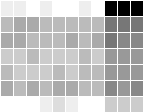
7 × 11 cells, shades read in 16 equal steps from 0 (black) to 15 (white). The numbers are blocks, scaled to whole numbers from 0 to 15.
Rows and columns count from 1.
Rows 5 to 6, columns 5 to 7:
11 12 11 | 10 10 11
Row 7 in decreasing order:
15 15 15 15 15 14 14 13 12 12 12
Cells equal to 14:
6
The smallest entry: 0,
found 3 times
